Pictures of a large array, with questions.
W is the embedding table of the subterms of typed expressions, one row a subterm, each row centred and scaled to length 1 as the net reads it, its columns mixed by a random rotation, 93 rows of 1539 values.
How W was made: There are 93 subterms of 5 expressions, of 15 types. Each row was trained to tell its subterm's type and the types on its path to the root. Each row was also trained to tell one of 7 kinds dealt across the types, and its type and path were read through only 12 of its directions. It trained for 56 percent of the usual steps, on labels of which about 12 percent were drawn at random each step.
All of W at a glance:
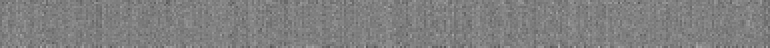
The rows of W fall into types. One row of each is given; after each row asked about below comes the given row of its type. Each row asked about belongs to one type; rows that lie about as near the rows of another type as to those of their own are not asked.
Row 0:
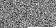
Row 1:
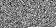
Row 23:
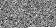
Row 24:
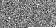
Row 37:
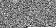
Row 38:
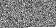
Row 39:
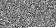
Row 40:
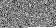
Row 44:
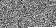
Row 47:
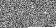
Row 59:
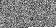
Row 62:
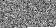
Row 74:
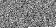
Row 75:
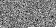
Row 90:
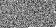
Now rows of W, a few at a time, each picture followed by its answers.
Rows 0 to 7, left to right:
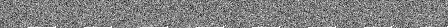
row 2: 40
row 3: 23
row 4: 1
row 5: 1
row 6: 1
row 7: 1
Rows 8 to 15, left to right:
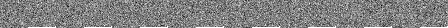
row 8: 24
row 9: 24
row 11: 39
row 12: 44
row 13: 0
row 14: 90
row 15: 90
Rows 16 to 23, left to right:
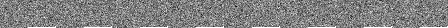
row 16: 37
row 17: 39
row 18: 74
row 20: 24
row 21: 44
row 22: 39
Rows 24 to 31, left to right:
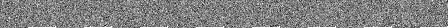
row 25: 37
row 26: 38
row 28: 0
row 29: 24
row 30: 62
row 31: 44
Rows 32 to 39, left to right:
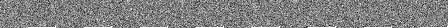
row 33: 39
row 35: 37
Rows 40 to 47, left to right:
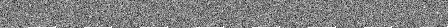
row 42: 44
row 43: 23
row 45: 24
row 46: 44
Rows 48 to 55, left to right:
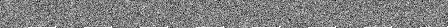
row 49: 44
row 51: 23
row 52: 24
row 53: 38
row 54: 39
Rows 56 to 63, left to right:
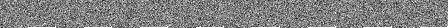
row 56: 23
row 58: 59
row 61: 59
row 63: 90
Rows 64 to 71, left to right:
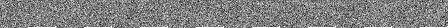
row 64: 1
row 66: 59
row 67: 39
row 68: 0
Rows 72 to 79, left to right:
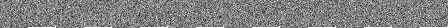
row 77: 38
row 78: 0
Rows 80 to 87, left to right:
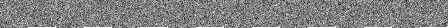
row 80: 74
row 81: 62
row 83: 59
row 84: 59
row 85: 62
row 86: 40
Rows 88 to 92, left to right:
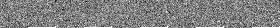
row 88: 38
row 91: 62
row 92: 38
